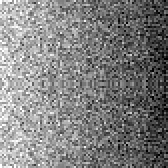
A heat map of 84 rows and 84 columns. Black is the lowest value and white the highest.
Stripes: none. Mirror symmetry: top to bottom. Slope: up to the left. Odd rows or columns: none.
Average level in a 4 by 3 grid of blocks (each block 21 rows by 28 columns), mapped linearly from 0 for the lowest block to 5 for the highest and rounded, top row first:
520 | 530 | 530 | 520
